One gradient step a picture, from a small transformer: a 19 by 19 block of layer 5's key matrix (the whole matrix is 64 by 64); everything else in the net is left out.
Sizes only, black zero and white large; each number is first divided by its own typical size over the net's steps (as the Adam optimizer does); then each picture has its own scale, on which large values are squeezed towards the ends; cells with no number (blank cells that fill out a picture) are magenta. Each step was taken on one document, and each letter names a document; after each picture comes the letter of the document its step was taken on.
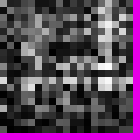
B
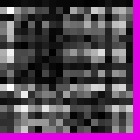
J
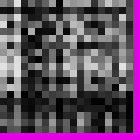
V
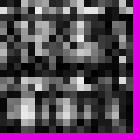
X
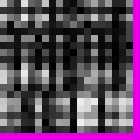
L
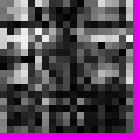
V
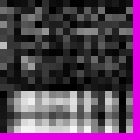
X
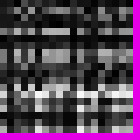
J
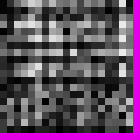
L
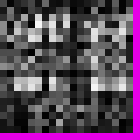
B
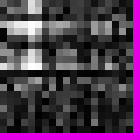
B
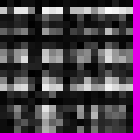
J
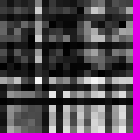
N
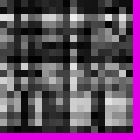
L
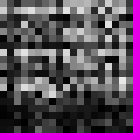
J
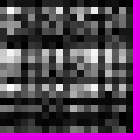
J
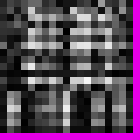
B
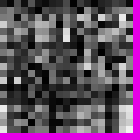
N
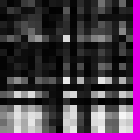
N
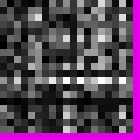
N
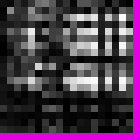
B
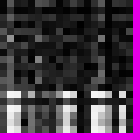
V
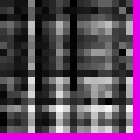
X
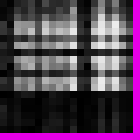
X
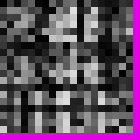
L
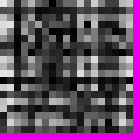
V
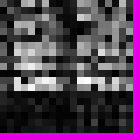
B
